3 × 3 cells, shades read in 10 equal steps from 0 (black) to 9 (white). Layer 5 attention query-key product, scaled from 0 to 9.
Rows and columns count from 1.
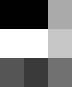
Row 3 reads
3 2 4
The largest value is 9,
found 2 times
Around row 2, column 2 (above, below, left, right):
0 2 9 7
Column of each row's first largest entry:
3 1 3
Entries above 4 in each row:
1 3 0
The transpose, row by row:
0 9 3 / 0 9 2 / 6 7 4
